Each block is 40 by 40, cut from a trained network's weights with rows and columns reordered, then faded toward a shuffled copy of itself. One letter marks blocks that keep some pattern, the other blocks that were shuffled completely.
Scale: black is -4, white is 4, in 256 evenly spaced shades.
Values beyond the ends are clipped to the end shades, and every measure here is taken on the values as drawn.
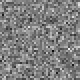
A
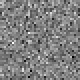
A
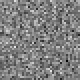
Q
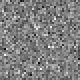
Q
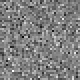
Q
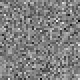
A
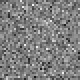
Q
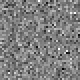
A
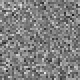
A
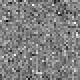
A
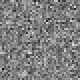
Q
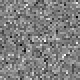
Q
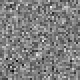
A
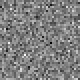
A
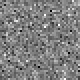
Q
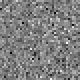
Q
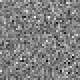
Q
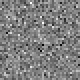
Q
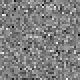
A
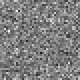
A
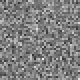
A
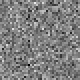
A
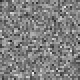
Q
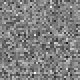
A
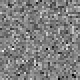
Q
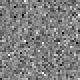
Q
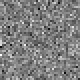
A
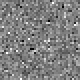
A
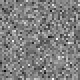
Q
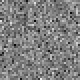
Q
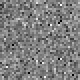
Q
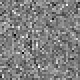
Q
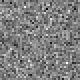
Q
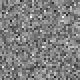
Q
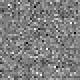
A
